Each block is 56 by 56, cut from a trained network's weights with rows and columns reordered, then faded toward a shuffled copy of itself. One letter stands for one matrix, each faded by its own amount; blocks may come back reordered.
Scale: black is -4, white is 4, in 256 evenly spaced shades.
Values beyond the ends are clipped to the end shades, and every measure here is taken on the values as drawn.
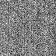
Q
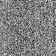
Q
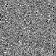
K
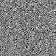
K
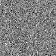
K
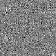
K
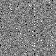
K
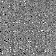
Q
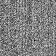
Q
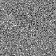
K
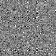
K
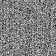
Q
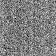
Q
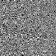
K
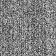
Q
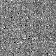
Q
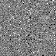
K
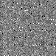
Q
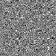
K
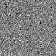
K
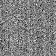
Q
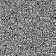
K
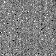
Q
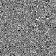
K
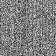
Q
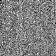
Q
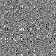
K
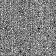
Q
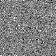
K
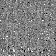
Q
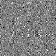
K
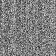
Q
